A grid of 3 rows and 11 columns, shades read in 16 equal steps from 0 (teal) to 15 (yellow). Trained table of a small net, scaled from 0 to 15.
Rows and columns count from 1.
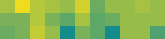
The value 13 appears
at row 1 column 6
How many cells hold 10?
4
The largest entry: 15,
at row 1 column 2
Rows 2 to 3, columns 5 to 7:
5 10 5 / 0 7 5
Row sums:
111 85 68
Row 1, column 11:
9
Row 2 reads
7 7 11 7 5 10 5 6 9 9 9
